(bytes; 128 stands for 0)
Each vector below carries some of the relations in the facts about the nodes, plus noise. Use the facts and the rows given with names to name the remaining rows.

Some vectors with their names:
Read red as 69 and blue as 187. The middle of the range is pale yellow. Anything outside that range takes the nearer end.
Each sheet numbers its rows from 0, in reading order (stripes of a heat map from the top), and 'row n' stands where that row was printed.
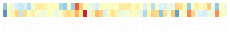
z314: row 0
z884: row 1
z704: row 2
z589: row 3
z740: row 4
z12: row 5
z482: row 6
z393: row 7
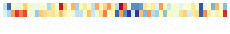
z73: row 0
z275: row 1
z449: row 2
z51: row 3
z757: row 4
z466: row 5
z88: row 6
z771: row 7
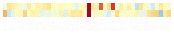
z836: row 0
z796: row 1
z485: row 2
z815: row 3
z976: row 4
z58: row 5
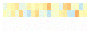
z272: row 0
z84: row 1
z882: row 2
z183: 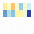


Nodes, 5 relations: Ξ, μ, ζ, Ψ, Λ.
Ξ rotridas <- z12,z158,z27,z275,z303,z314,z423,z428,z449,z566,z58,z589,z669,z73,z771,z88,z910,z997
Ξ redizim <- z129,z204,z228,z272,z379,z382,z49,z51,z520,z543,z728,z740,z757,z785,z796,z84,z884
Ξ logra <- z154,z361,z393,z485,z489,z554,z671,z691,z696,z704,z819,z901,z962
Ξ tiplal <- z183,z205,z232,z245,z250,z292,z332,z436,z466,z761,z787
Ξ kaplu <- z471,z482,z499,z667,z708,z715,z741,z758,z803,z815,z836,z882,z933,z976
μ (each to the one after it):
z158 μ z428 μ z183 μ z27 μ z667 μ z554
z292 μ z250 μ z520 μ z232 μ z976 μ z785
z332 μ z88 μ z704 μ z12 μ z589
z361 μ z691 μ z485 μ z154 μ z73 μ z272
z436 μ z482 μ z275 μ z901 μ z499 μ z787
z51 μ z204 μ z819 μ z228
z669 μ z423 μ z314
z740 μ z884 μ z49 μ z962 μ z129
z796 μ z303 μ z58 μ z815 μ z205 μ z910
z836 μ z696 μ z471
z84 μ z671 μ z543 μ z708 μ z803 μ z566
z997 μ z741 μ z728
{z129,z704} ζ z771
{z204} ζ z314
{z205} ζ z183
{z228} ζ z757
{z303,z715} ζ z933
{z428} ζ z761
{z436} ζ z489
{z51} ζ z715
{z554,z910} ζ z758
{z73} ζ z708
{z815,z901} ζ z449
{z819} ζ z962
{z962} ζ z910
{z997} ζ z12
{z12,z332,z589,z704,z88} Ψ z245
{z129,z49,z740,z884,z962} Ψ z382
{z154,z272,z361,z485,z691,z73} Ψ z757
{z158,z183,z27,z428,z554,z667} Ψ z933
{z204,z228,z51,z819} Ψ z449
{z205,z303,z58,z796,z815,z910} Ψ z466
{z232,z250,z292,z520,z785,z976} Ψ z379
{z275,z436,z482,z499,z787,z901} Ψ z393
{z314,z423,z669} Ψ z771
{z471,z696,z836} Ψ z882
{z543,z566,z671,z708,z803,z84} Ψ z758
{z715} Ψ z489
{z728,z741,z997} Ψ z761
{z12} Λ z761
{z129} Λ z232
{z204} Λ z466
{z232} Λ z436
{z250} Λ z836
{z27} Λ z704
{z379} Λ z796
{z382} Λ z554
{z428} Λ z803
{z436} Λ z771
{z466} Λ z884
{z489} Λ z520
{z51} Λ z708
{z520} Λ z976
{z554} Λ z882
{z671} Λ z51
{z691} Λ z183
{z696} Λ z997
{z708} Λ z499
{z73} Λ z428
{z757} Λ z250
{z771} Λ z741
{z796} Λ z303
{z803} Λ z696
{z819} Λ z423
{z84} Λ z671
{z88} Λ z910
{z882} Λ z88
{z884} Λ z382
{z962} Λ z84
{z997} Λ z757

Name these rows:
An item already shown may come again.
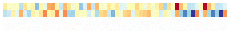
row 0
z787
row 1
z303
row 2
z758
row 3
z205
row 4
z428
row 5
z803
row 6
z228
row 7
z228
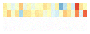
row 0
z671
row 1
z785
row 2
z129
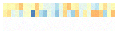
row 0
z84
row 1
z761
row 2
z379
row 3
z910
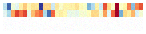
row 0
z73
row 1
z489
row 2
z796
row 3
z129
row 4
z901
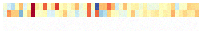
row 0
z566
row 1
z815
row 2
z543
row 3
z436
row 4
z204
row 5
z962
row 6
z819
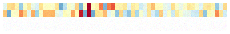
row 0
z482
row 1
z715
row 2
z708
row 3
z901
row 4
z245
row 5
z382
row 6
z232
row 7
z499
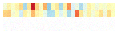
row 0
z803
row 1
z449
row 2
z933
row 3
z696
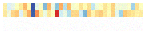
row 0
z997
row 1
z771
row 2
z205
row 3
z554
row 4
z275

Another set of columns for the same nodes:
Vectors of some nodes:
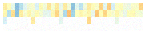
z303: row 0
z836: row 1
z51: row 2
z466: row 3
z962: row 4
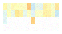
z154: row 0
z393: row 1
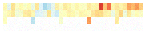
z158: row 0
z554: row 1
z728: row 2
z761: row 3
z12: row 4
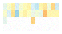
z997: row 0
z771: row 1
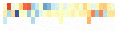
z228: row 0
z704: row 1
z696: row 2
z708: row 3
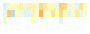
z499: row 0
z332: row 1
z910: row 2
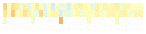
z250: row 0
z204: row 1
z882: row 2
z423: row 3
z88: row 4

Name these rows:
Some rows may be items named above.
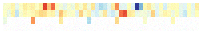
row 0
z428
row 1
z761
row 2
z671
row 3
z554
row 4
z436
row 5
z204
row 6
z715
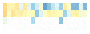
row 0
z232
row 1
z704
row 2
z129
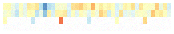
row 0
z715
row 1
z815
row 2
z758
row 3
z272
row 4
z482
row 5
z245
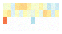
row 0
z758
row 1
z73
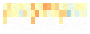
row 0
z543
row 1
z314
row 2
z803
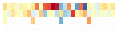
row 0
z796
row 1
z757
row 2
z205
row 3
z933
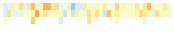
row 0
z482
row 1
z314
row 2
z819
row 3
z84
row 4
z58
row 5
z785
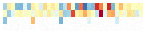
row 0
z129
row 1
z449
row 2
z205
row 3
z183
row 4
z272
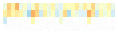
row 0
z787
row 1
z566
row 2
z499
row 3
z566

